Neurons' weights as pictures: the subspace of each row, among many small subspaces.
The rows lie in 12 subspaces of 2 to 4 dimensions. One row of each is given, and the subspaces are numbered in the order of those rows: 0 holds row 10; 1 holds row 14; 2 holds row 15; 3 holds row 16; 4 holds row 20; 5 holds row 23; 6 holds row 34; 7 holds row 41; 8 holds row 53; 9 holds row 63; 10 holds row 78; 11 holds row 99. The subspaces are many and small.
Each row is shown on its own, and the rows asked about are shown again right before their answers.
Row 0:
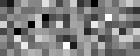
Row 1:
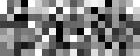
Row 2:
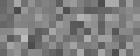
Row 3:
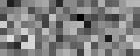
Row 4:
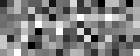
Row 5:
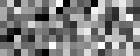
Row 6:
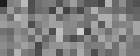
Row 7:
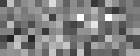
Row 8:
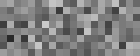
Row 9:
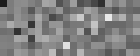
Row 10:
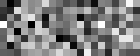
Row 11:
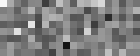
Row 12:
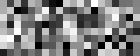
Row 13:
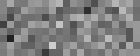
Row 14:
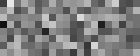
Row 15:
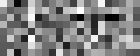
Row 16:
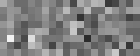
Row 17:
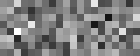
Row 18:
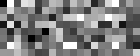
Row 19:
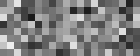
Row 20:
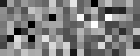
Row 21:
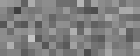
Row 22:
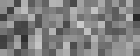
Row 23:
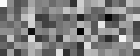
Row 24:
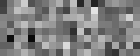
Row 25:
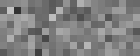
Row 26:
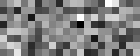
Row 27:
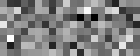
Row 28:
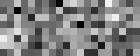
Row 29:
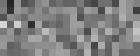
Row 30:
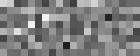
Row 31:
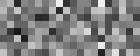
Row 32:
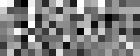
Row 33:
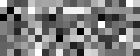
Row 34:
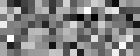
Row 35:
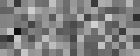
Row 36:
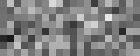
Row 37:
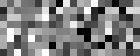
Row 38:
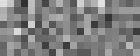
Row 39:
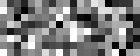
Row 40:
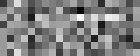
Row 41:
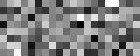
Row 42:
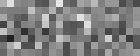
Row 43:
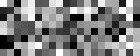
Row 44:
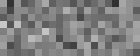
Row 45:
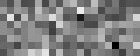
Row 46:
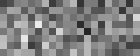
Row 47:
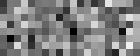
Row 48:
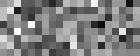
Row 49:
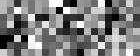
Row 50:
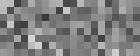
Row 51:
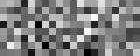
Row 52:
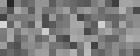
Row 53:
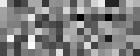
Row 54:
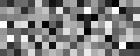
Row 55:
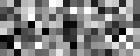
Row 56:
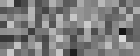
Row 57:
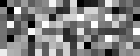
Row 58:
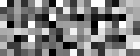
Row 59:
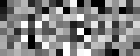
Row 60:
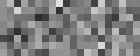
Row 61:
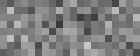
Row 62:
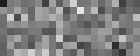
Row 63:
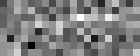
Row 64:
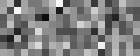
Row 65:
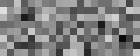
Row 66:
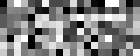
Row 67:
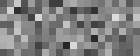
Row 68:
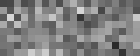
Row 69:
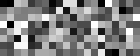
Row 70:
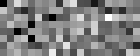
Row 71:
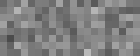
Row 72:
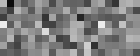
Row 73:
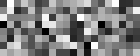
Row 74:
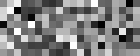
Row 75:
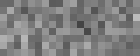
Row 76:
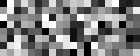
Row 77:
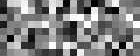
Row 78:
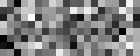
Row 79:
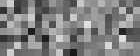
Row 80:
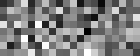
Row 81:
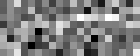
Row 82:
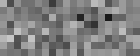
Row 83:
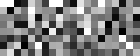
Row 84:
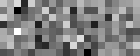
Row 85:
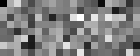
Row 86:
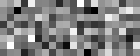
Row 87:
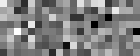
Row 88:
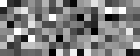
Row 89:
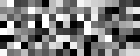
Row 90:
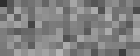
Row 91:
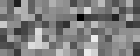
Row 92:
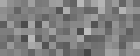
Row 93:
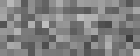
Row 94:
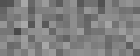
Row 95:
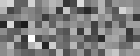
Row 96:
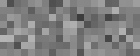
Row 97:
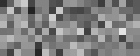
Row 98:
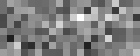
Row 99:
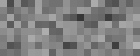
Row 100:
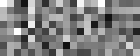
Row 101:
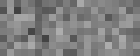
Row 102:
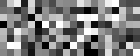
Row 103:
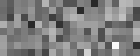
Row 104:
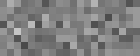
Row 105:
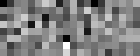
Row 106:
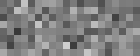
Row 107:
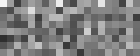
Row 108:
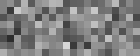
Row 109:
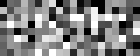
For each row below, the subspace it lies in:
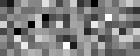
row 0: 4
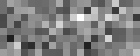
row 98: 9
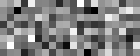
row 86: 6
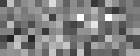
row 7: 0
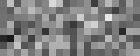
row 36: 0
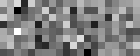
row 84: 9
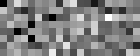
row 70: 4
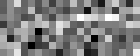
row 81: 9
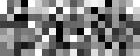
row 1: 5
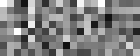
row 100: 2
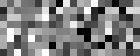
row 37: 3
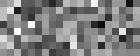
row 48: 0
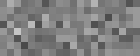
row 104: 4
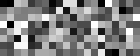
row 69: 3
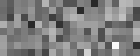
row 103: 11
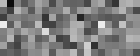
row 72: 1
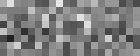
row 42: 10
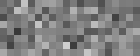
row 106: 8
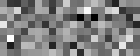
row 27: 6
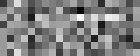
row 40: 2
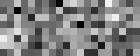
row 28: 7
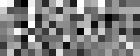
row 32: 2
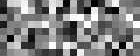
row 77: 6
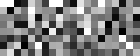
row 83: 2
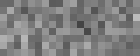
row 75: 9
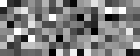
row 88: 4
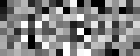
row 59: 7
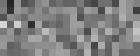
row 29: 11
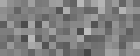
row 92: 7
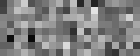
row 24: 6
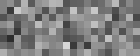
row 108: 8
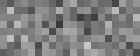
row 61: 8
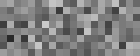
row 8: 7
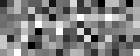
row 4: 9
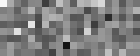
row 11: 0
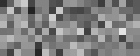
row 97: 5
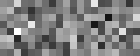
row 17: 4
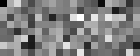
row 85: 10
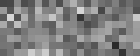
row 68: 11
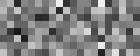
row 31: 3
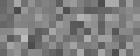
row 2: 3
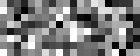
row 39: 3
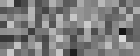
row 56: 5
